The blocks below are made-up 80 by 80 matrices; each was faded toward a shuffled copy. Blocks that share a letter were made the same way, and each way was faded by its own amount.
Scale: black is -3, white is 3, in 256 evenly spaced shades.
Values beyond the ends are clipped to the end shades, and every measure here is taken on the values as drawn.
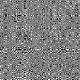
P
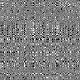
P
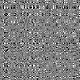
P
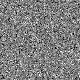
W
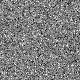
W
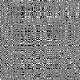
P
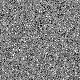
W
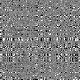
P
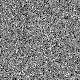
W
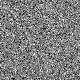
W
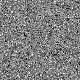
W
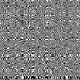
P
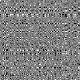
P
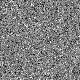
W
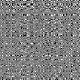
P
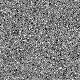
W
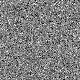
W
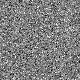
W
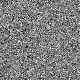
W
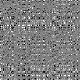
P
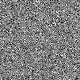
W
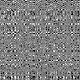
P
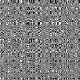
P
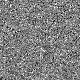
W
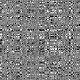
P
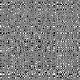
P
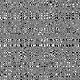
P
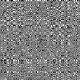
P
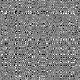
P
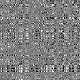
P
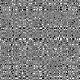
P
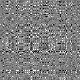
P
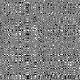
P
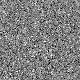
W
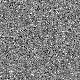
W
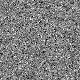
W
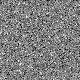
W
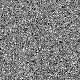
W
